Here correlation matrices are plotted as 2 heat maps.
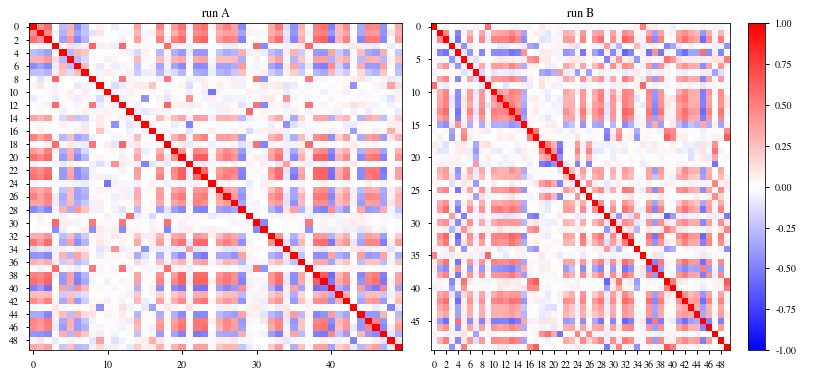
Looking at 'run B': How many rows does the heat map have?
50
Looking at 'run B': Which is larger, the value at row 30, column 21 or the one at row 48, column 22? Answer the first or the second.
the second
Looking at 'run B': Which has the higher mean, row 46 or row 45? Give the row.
46
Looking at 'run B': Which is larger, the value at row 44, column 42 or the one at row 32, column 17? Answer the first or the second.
the first
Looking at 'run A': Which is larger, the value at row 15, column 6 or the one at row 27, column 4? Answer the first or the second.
the first
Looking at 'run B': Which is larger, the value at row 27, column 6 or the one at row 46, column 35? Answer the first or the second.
the first
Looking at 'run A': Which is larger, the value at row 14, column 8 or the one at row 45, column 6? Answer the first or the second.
the first
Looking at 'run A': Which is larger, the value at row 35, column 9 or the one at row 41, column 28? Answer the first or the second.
the first
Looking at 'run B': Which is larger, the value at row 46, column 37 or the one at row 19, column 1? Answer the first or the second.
the second
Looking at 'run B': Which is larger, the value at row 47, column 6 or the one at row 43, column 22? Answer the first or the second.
the second
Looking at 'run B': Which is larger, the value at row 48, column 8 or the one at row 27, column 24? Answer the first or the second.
the first
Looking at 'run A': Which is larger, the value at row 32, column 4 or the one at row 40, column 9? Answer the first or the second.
the second
